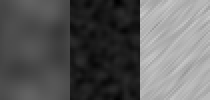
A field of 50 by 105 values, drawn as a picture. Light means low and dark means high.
The table splits into one row of 3 panels. Panel 1,1: high, smooth, faint in contrast. Panel 1,2: very high, blotchy, faint in contrast. Panel 1,3: low, slanting up to the right, faint in contrast.
